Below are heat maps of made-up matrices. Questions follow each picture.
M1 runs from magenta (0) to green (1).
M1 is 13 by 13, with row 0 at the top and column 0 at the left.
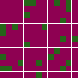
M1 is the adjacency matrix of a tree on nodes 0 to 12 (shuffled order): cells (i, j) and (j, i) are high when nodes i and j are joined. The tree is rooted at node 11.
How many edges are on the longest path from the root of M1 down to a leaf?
3
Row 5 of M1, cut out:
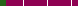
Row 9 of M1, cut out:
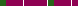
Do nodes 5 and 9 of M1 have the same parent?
yes
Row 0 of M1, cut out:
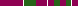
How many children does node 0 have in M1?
3
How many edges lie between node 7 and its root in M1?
3
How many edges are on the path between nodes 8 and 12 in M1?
6
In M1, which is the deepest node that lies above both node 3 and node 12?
10
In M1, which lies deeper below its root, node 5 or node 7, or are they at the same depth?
node 7
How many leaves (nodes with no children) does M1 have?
7
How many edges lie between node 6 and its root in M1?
2
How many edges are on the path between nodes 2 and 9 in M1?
3
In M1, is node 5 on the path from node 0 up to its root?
no
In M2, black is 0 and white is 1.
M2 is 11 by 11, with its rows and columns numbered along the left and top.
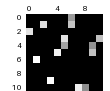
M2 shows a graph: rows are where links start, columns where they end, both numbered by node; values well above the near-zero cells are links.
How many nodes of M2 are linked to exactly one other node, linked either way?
2
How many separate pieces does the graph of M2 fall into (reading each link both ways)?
2
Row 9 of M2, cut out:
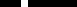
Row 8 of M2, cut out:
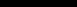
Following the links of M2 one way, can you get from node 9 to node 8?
yes
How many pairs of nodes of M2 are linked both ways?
2
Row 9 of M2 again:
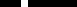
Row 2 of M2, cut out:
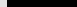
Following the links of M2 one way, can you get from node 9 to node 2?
no
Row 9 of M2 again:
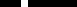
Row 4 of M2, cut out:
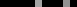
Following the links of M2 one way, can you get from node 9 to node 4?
yes
